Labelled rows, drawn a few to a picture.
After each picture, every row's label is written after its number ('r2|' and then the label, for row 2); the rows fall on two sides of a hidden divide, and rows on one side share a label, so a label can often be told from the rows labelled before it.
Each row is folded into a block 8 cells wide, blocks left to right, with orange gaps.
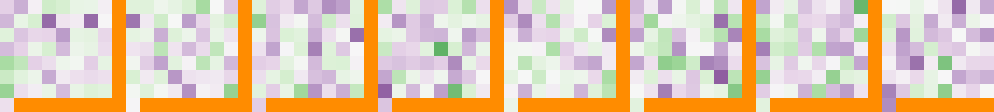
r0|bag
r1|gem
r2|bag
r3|bag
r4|bag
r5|bag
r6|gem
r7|bag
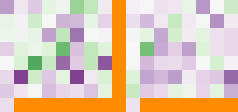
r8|gem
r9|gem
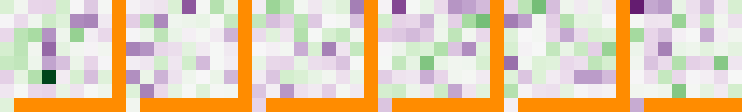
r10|bag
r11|bag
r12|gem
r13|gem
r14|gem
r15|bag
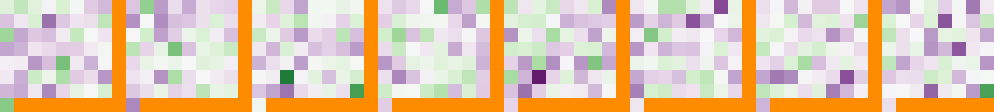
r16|bag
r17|bag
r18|bag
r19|gem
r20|gem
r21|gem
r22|gem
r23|bag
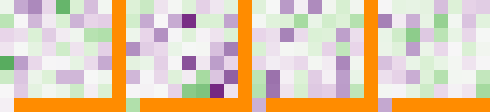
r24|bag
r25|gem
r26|bag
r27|bag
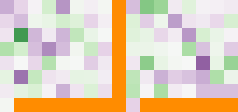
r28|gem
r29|gem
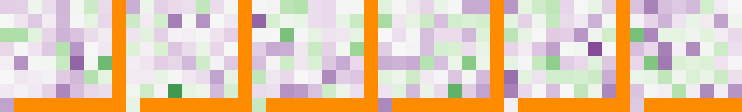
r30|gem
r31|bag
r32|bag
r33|gem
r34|gem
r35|bag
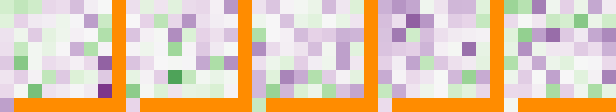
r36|gem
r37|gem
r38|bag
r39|bag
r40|bag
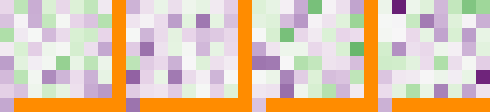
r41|bag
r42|bag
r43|bag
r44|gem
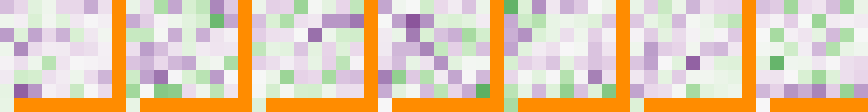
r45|bag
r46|gem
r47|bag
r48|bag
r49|bag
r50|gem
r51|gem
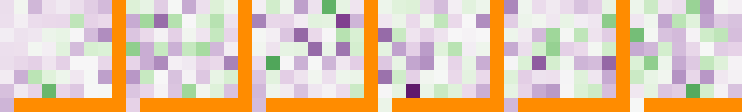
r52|bag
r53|bag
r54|bag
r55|bag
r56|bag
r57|bag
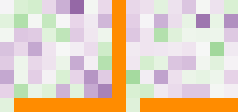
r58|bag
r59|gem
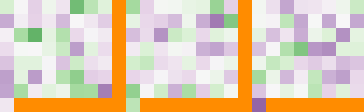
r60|gem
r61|gem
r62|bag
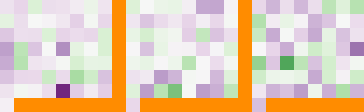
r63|gem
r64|bag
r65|gem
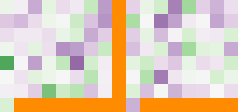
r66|bag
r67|gem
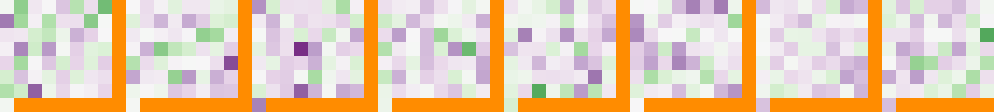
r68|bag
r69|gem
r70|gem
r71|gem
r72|bag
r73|bag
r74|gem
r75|gem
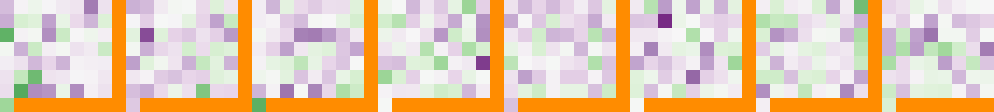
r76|bag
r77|bag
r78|bag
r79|bag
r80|bag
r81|bag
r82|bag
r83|gem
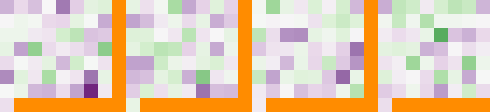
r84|bag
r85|gem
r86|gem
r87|gem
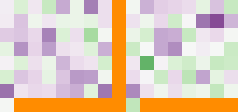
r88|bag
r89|bag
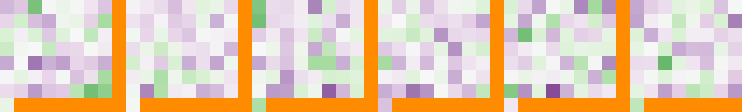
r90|bag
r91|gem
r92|bag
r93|bag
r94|gem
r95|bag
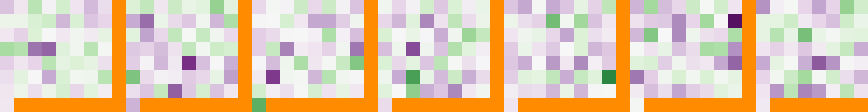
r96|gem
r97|gem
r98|gem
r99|gem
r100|bag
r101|gem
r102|gem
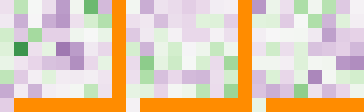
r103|gem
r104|bag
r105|bag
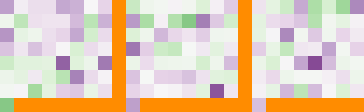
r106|gem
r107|bag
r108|gem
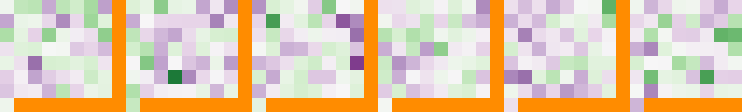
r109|gem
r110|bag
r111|bag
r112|gem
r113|bag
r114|bag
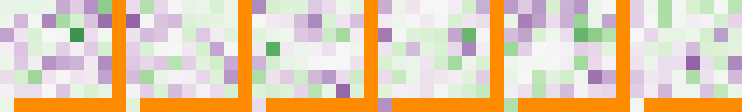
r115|bag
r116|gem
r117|gem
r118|gem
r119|gem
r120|gem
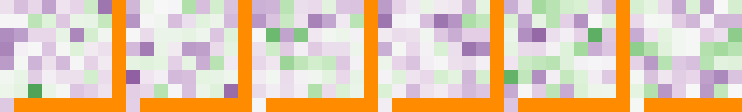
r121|gem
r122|gem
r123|gem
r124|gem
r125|gem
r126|gem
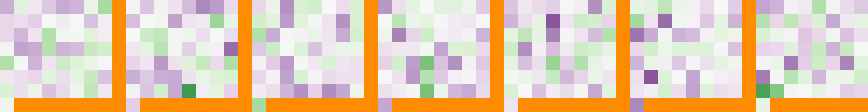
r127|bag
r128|gem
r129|bag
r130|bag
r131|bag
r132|gem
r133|bag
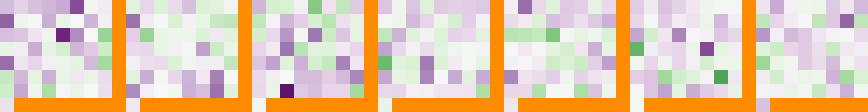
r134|bag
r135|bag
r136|bag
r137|bag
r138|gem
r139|bag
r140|bag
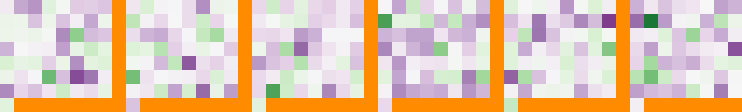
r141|bag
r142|gem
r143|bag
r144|gem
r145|bag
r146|bag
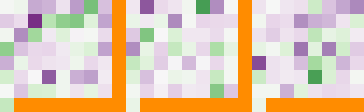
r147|bag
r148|gem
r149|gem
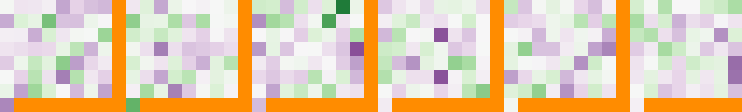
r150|gem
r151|gem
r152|gem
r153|gem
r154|gem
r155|gem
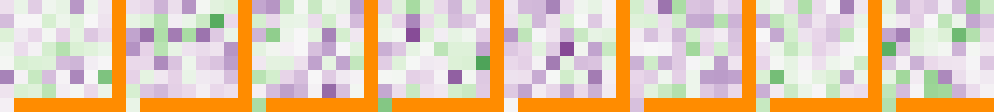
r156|bag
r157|bag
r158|gem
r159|gem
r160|bag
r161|bag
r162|bag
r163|bag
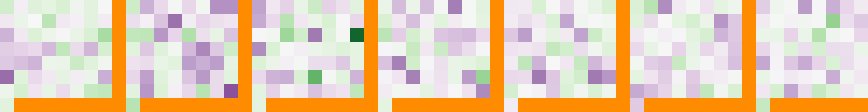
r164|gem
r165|bag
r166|gem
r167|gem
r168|gem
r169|bag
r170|bag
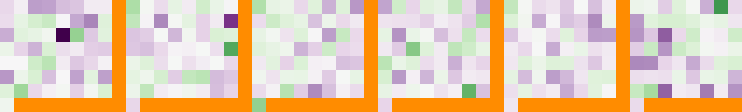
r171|bag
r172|bag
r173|gem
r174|gem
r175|bag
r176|gem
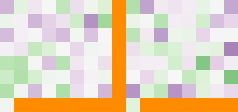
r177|bag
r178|gem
